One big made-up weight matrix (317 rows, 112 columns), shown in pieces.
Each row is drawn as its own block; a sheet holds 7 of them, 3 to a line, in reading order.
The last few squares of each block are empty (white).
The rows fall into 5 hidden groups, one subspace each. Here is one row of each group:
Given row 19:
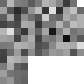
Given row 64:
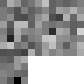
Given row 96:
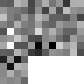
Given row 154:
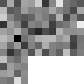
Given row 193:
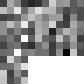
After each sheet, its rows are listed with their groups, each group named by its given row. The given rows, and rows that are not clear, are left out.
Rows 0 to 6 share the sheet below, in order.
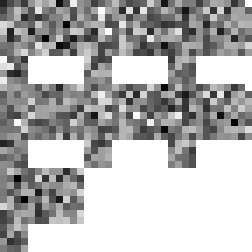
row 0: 96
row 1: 19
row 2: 19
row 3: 154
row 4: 19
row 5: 19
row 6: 19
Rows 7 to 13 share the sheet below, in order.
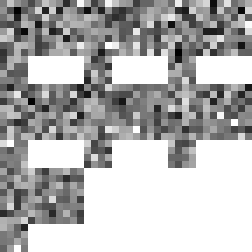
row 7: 19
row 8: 193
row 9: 154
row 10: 154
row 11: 193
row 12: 19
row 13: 64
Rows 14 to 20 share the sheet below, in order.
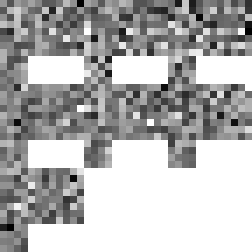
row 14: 19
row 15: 96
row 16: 154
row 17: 154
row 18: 19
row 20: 154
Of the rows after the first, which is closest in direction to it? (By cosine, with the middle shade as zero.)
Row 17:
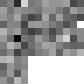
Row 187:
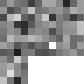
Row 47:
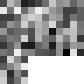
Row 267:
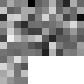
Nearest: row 187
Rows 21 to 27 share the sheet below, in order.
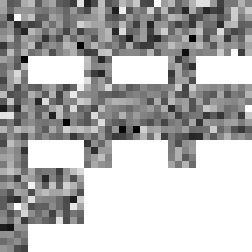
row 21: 64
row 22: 96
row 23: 193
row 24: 19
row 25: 96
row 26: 154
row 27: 154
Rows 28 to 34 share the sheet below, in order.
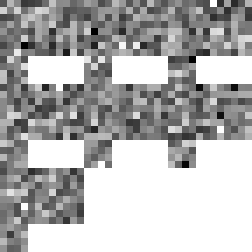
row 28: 193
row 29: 96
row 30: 96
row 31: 154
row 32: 64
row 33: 64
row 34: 193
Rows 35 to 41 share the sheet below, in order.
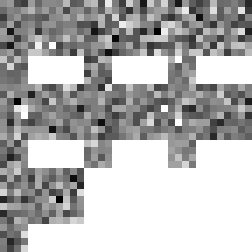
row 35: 96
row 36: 154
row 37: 154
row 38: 64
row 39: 154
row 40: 64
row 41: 19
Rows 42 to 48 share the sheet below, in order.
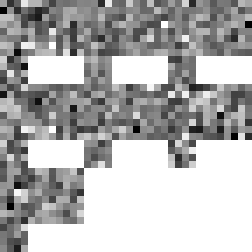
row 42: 193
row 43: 154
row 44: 154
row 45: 193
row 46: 64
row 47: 193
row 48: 64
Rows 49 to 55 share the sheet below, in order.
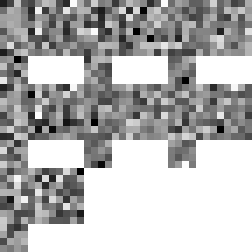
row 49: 96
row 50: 19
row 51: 64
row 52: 96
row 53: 64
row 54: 64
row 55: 19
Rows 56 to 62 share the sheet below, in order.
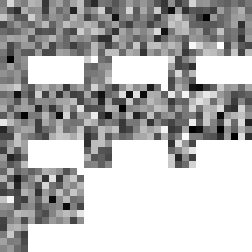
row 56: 154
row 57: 154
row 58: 193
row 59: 19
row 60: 19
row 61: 193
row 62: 19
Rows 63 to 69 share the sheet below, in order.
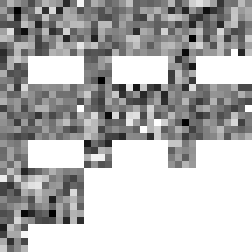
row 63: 19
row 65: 193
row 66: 154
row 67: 96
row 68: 154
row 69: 193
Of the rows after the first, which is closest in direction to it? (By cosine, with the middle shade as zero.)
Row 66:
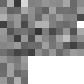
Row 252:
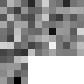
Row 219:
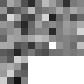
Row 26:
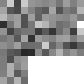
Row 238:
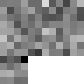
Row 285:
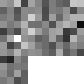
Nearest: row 26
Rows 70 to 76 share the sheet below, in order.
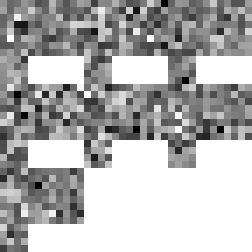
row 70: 64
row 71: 19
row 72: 64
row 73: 19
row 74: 193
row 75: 96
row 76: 193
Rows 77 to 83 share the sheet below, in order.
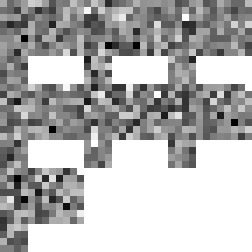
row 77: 193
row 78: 193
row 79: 64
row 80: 64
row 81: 154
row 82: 19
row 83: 19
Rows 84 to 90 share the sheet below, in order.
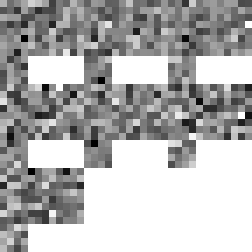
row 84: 193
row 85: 64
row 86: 154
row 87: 154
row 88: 154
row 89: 154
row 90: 64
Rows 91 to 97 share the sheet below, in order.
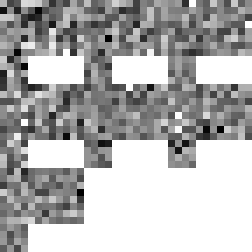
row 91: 193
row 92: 193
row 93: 154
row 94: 193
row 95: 96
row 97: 154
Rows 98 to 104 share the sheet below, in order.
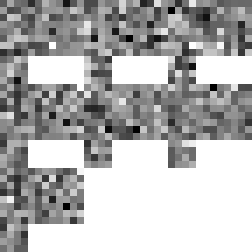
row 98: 64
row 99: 96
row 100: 193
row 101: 19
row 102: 193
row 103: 96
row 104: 19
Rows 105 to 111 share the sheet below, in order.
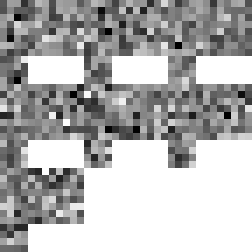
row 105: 64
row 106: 19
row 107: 64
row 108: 19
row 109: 193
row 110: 19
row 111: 96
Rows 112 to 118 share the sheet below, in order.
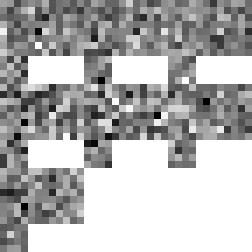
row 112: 96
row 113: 64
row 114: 64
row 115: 193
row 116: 154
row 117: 193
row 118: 193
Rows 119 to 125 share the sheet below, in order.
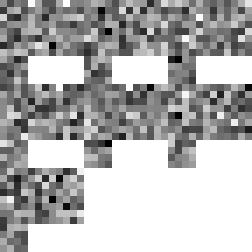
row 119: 64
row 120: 19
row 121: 154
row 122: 154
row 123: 96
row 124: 19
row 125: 19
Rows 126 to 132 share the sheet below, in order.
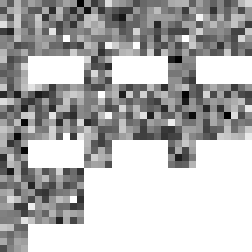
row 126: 19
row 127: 193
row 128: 154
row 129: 193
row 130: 19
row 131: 19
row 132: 154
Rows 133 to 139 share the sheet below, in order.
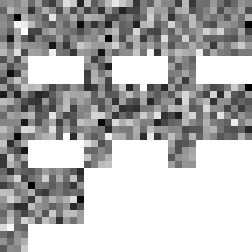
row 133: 64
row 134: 193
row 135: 154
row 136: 193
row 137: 154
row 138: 19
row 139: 154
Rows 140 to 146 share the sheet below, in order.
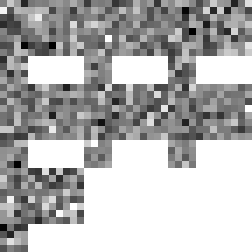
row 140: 193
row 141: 193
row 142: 19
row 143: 64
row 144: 154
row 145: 154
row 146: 96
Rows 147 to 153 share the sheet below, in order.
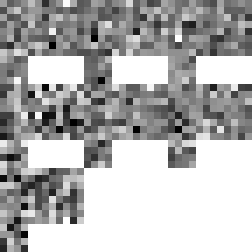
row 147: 64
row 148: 64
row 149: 64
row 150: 96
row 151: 64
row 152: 96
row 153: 193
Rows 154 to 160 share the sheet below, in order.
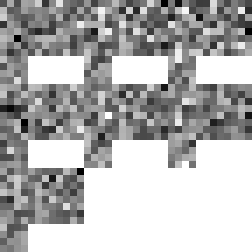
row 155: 19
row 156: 154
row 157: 193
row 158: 19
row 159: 64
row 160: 19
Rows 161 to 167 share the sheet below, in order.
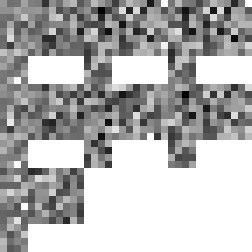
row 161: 64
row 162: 19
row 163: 19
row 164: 64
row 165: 193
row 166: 19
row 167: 193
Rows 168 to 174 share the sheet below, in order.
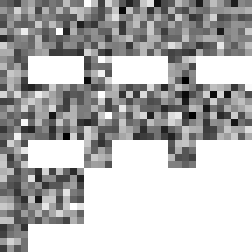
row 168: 19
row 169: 96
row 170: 64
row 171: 193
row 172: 19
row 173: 19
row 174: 96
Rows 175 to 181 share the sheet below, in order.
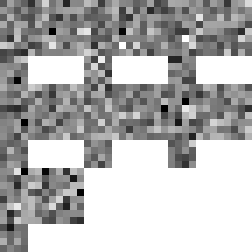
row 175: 64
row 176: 96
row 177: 154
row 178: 193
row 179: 154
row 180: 64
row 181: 154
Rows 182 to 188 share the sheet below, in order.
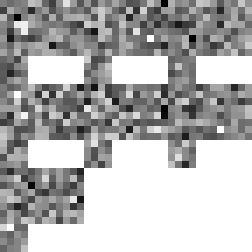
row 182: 64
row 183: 19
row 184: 193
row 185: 19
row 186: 154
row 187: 64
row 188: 154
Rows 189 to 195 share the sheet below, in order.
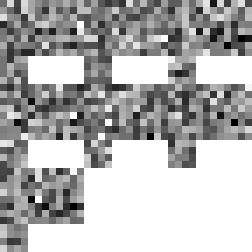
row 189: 154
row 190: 96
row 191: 96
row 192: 154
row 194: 19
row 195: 96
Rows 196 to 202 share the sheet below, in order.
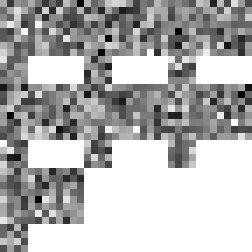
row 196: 19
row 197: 193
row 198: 96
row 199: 96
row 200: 193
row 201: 19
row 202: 96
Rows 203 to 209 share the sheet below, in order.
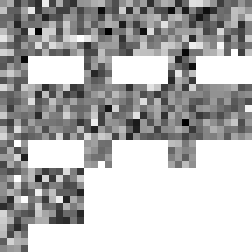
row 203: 96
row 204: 19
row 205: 193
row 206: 96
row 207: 64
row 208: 154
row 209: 19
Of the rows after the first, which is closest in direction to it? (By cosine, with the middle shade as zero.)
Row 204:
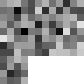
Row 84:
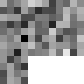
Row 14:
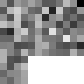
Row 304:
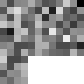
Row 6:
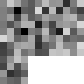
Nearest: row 6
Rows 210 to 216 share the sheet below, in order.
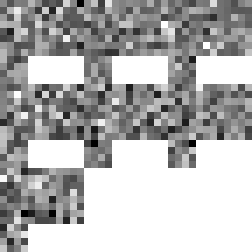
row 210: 19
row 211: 154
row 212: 96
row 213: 19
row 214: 154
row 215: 64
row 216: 193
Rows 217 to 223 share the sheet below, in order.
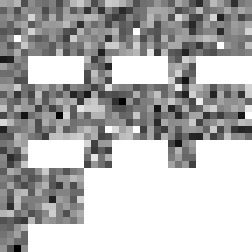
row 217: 154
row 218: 193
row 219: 64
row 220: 19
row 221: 193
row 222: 154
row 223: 64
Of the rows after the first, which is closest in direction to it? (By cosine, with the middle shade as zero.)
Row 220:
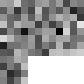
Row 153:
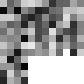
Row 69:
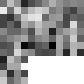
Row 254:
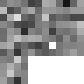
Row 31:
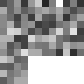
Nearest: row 69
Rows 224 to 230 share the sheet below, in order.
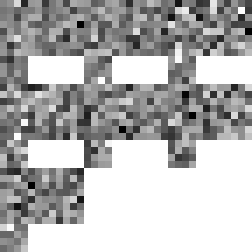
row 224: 154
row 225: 64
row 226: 154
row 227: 193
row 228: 96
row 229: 19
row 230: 154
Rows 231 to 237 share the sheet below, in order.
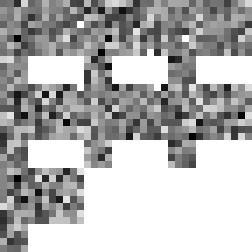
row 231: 154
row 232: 193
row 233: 154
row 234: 19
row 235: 64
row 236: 154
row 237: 19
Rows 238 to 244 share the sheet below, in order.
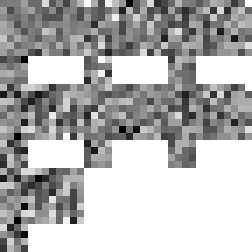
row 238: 96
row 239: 96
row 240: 19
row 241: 193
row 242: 96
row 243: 19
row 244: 193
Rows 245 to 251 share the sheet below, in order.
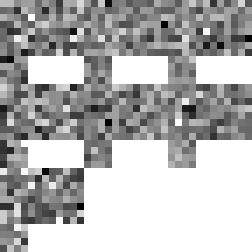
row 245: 154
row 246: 154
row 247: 96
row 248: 96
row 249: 193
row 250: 64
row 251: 96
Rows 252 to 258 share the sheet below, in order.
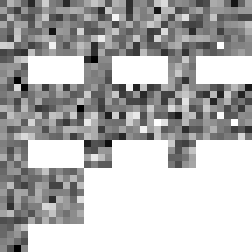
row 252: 64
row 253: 154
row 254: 64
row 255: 154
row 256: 96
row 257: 19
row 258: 64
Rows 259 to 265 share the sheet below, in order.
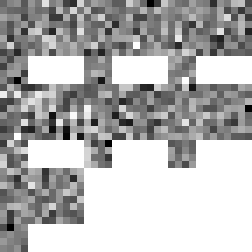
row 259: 64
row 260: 64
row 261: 64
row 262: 193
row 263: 96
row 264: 154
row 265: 154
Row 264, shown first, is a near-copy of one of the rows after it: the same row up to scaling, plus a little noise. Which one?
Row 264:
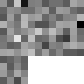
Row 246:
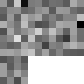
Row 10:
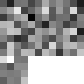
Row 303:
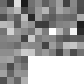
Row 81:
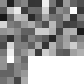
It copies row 246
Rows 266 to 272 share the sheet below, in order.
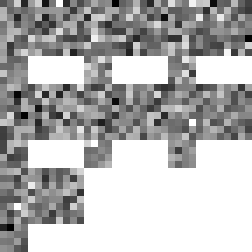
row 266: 154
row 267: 64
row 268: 96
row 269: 19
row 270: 154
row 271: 193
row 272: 154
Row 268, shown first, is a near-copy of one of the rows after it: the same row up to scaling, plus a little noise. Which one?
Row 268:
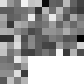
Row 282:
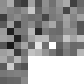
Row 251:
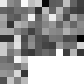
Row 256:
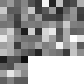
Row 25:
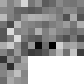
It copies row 251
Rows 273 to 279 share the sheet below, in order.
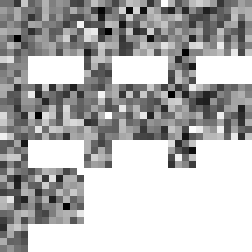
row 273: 154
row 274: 19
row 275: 193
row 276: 96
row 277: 19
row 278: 193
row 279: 19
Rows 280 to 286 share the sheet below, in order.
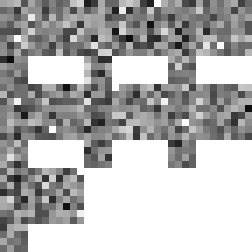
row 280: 154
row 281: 96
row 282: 96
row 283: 64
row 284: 64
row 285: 154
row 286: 19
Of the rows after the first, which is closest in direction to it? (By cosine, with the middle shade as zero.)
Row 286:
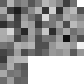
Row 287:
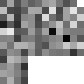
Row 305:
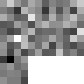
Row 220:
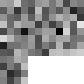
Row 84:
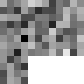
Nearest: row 287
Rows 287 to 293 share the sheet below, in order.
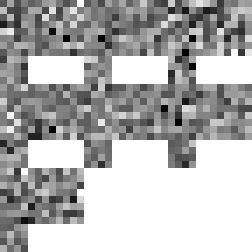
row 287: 19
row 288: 154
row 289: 193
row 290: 96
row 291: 154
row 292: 64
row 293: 154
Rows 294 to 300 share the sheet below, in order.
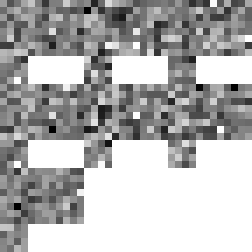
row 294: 64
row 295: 193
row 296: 96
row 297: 64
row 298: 64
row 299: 64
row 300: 154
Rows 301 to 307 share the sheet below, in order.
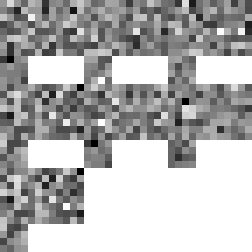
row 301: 154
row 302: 64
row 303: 154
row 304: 19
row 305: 154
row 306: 64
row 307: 19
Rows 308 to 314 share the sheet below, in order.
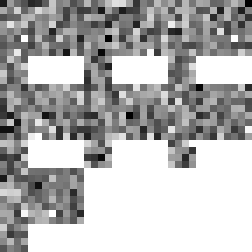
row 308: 193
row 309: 193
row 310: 19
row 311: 96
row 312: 96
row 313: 64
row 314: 193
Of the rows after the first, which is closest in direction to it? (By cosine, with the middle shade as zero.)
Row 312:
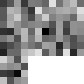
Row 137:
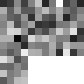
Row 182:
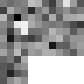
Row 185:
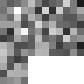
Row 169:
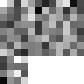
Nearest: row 137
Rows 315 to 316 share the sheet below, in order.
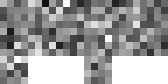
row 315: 96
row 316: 193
